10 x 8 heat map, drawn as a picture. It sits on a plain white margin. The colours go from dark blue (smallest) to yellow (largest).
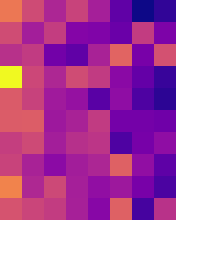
There is an overall slope up to the left. The grain is fine, like static. The bottom middle is the calmest part. The ninth with the highest average is the middle left.
